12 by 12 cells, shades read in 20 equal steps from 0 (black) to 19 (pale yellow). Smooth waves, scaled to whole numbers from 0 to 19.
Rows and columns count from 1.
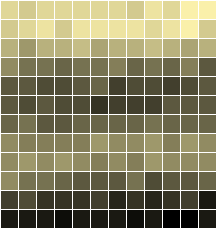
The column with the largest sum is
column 1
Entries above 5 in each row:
12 12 12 12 10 8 12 12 12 12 1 0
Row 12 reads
2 2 2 1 2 2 2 1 2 0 0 2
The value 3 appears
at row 11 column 7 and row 11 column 9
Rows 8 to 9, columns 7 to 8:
11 11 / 11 10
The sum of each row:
207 209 166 107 76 72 96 130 133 95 49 18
